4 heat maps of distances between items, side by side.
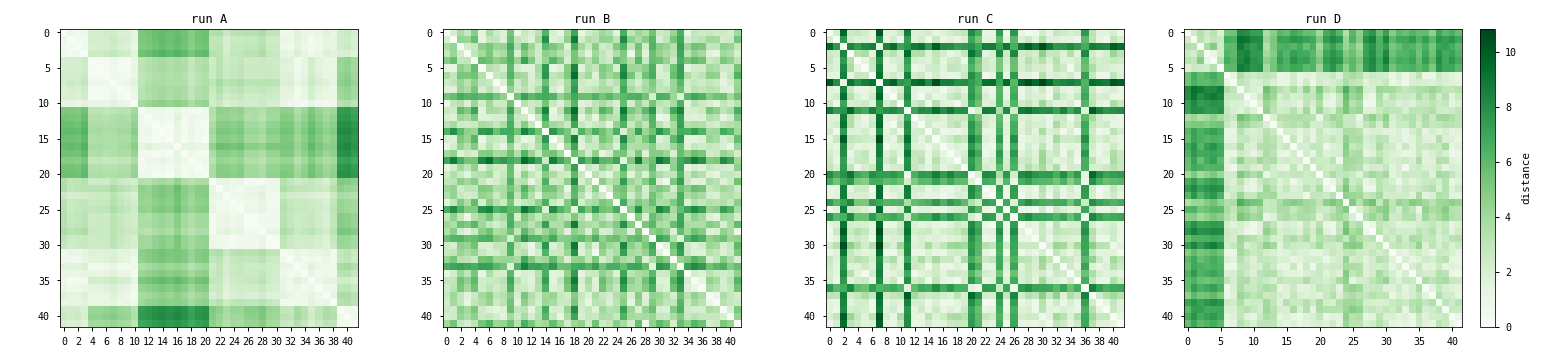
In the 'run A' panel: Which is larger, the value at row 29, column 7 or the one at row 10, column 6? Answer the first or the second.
the first
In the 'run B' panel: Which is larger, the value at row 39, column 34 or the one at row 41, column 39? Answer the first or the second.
the second
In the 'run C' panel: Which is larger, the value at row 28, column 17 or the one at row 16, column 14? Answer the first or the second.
the first
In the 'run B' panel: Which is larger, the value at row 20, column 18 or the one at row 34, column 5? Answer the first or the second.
the first
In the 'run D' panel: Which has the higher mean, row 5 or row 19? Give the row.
5
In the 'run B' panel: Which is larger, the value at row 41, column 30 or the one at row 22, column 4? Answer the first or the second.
the first
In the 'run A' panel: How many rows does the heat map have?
42
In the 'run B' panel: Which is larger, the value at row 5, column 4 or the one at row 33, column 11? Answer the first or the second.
the second
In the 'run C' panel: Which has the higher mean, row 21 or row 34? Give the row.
21
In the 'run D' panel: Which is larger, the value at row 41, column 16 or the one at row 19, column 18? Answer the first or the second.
the second
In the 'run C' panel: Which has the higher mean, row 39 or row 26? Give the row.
26
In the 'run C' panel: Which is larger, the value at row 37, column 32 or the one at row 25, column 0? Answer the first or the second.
the first
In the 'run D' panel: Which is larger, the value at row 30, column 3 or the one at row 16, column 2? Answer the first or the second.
the first
